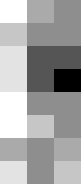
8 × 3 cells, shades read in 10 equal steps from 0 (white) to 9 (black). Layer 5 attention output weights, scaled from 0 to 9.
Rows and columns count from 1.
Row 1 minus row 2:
-2 -1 0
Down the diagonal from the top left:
0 4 6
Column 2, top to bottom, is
3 4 6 6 4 2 4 4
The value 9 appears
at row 4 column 3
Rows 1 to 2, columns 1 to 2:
0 3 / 2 4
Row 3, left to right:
1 6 6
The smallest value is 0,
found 3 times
